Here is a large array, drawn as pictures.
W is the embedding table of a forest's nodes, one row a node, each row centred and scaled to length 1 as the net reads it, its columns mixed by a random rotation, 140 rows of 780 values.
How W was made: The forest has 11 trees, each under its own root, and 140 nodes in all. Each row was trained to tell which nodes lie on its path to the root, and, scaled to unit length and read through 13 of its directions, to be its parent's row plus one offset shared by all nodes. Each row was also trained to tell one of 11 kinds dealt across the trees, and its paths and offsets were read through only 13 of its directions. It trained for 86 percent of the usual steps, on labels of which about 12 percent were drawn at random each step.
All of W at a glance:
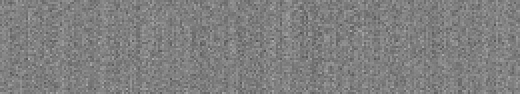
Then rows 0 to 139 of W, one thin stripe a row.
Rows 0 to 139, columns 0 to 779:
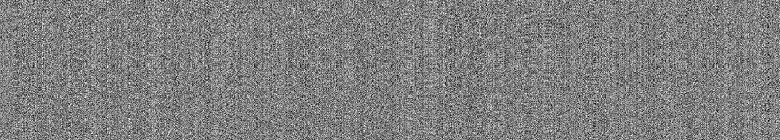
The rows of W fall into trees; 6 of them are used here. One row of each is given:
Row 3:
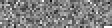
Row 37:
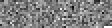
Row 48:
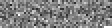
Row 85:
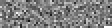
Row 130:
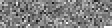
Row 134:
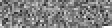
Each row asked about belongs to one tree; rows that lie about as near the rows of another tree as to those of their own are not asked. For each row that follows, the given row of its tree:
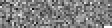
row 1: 3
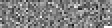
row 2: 85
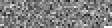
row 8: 85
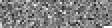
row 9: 48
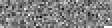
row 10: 48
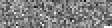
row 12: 85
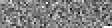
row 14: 48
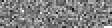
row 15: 37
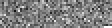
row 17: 134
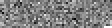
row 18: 130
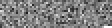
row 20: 37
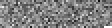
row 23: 37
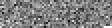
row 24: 48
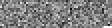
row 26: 85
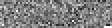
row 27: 85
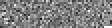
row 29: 3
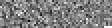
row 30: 85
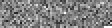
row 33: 37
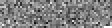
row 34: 48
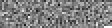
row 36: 37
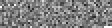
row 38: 3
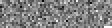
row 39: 130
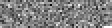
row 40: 48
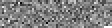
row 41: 134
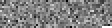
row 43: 134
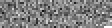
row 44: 130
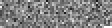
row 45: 48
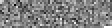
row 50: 130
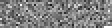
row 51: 85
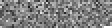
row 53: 48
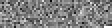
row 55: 3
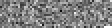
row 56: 134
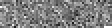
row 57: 3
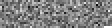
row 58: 85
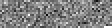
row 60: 48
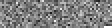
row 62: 85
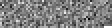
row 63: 3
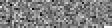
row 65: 3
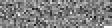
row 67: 48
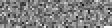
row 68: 134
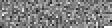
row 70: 37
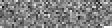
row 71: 48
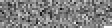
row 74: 130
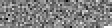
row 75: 134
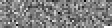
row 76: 85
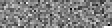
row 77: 85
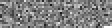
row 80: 48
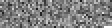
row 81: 130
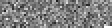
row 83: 3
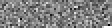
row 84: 85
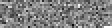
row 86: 48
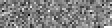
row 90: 134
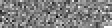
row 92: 130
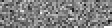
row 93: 37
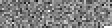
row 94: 130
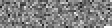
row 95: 134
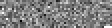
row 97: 37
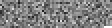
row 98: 130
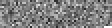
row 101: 37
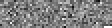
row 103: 37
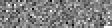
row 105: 3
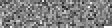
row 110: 3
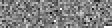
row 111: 85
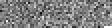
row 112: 130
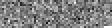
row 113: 134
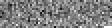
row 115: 130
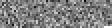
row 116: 134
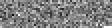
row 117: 48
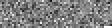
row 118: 3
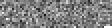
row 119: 37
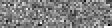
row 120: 3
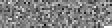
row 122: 48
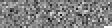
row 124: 37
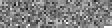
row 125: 130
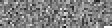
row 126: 37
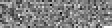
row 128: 48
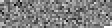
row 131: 130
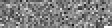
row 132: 85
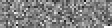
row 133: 85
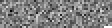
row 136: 37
